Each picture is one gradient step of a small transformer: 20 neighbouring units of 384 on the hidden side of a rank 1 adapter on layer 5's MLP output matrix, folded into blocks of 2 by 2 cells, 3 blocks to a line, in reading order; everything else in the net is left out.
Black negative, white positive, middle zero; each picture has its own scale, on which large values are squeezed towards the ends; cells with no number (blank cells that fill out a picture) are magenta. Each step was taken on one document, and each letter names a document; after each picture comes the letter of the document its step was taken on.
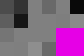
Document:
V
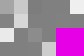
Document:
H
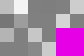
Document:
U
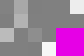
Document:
H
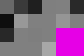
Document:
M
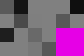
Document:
U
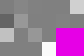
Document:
H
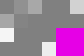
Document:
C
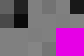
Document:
V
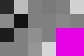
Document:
U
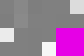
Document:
C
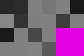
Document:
U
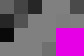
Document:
M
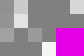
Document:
H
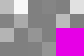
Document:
U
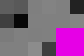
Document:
V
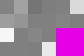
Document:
M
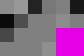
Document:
M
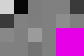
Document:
U
